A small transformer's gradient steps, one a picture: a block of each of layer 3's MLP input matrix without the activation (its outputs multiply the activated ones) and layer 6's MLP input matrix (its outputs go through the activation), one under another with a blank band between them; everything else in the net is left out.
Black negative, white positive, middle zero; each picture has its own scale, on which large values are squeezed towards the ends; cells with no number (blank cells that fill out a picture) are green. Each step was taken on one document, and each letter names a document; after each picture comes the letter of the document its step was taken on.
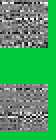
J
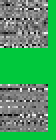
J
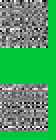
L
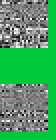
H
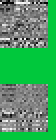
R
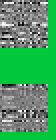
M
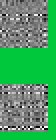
L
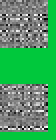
L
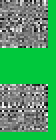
L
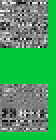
R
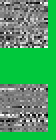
J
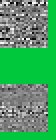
H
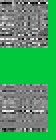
M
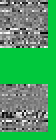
H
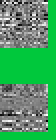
R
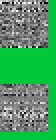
R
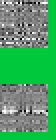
M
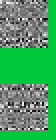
L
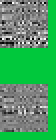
M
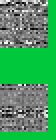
H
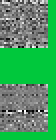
H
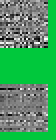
J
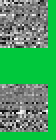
H
